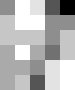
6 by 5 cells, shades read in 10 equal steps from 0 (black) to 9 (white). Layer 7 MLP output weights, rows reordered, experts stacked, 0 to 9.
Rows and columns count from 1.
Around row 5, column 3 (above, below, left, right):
6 3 6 8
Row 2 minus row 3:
0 2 2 0 -2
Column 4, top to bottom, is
3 5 5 4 8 8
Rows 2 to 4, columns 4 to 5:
5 5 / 5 7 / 4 7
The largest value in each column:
7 9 9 8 9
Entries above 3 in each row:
3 5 5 5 5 4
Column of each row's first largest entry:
2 2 1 2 5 5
